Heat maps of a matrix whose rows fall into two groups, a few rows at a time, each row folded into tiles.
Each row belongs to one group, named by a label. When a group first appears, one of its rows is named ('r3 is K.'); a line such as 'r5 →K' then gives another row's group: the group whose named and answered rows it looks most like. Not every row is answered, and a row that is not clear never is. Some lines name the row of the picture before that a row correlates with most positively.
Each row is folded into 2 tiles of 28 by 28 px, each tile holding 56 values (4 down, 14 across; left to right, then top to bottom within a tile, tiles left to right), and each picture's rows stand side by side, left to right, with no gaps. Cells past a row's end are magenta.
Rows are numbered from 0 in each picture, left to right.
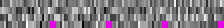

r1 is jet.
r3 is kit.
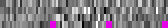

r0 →kit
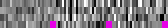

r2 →kit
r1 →kit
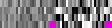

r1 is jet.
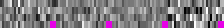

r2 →jet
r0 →kit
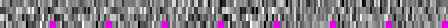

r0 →jet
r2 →jet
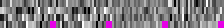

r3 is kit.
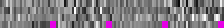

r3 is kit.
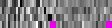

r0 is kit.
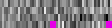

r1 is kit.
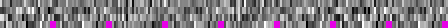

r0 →jet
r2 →kit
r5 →jet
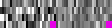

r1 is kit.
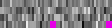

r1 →jet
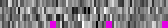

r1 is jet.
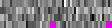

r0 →jet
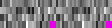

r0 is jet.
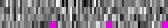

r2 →jet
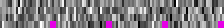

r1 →kit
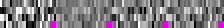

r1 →jet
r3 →jet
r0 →jet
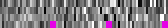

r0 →kit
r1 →kit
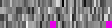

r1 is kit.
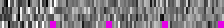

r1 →jet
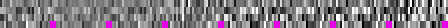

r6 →jet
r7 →kit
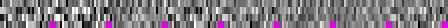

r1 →jet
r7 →jet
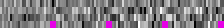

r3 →jet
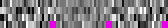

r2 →jet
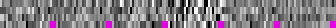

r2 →kit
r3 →kit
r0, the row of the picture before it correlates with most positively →2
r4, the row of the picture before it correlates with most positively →2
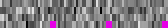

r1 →kit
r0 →jet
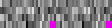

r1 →jet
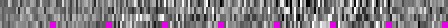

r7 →jet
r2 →kit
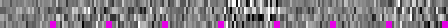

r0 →jet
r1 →jet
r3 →kit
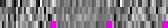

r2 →kit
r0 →kit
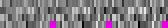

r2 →jet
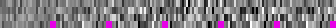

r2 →jet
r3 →kit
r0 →kit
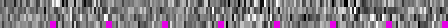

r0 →kit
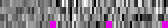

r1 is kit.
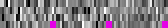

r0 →kit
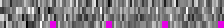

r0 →jet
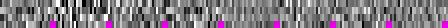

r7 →kit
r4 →kit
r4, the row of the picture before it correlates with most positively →3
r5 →kit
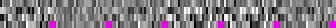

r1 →kit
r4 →jet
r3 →jet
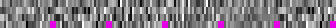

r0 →jet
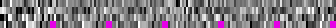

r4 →jet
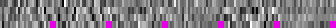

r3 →kit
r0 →kit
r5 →kit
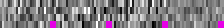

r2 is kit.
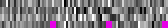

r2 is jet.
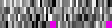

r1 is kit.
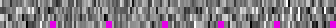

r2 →kit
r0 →jet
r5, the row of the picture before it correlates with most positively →0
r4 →jet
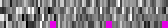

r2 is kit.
